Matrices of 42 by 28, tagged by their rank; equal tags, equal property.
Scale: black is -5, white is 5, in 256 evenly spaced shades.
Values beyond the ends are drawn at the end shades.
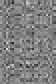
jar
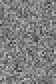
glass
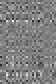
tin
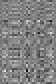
tin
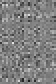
jar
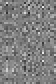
jar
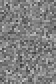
glass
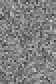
glass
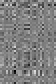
tin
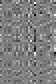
tin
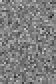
glass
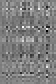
tin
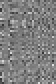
jar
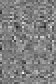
jar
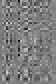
tin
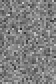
glass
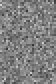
glass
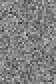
glass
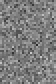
glass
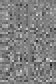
jar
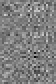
jar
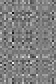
tin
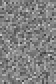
glass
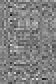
jar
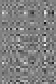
tin
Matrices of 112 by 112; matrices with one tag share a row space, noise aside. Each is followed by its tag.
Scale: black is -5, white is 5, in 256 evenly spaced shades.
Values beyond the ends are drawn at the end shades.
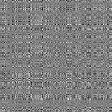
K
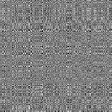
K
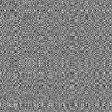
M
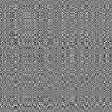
M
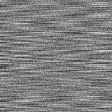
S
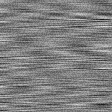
S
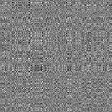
K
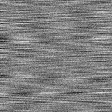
S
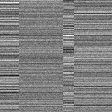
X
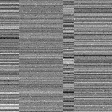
X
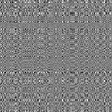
M
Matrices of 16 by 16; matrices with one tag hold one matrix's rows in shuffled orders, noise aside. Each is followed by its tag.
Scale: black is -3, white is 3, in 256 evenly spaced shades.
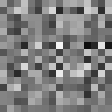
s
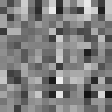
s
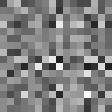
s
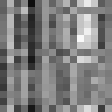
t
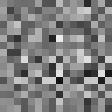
s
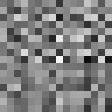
s
